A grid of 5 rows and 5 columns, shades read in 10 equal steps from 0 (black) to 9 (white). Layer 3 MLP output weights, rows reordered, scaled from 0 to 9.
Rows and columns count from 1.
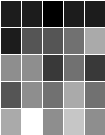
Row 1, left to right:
1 1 0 1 1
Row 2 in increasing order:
1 3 3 4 6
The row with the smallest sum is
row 1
